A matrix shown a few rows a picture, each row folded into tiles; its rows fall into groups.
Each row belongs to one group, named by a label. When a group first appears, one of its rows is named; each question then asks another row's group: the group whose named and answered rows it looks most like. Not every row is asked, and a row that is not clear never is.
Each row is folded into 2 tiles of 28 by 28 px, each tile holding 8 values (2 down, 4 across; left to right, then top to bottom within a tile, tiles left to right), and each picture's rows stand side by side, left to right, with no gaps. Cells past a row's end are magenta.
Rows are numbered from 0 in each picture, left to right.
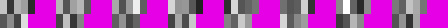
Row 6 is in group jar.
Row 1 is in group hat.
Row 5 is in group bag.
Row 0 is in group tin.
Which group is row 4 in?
jar
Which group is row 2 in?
hat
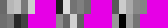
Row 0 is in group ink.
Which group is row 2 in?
jar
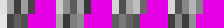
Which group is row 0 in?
bag
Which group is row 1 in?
bag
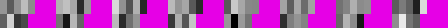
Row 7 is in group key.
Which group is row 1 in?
jar
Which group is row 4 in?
jar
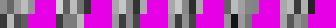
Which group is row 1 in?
tin
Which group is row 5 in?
bag
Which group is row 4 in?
jar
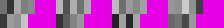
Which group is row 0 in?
tin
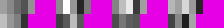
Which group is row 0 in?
key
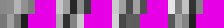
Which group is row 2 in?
bag
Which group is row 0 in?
ink
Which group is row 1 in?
bag
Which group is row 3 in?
ink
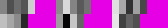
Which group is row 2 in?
bag
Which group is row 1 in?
jar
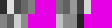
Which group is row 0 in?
jar
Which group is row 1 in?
key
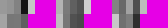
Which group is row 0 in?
key
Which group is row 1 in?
key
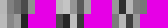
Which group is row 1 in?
jar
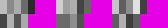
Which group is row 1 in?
ink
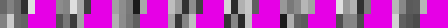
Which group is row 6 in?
ink
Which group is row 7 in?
key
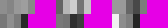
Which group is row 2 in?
key
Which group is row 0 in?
ink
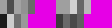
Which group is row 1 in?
ink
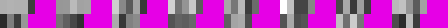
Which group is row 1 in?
ink
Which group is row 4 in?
ink
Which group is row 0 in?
hat
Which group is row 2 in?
bag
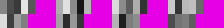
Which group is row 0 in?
bag
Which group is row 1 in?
jar
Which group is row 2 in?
bag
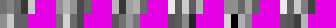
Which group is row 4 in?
bag
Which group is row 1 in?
ink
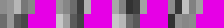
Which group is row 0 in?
ink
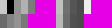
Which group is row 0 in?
tin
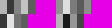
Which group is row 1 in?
jar
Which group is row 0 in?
hat
